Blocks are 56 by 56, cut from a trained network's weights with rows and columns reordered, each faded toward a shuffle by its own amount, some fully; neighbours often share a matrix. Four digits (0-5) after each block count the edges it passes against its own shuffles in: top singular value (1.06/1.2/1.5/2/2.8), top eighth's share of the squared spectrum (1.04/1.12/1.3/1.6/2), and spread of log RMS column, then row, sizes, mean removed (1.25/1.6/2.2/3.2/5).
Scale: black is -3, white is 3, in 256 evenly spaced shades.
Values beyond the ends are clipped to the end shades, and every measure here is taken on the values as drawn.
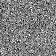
0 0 0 0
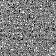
1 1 1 0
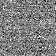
2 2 2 0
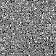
1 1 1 0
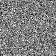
0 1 0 0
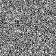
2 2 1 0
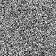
1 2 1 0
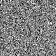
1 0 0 0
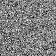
0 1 0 0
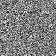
2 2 1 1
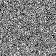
0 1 0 0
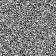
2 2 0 0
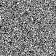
0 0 0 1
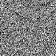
2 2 1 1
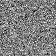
0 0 0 0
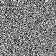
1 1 0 0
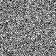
1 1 0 0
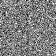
1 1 0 0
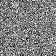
0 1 0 0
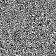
0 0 1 0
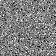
0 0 0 0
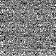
2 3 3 0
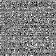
2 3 3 1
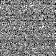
2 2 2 0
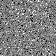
0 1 0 0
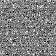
2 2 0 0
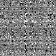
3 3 3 2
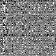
3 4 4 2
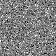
0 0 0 0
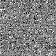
1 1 1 0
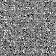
1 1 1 0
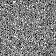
1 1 0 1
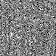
0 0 0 0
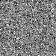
0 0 0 0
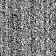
3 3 0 2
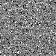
0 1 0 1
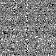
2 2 2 0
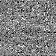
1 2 2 1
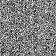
1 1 0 0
